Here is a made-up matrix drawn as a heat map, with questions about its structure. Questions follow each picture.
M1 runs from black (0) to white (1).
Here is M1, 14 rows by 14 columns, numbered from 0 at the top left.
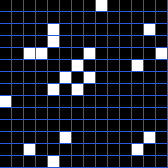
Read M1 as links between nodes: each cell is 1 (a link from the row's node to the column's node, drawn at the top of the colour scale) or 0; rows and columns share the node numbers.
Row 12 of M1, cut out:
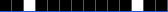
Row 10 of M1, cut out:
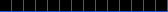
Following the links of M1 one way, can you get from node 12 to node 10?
no
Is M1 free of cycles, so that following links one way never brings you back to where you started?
no
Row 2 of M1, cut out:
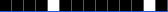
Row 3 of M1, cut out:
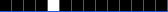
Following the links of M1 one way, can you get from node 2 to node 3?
yes
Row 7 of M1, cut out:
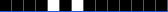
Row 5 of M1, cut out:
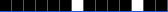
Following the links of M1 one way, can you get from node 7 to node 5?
yes
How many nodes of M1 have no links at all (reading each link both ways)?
3
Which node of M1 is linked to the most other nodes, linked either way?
node 4
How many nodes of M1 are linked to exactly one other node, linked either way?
4
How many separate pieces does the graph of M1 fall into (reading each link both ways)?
5
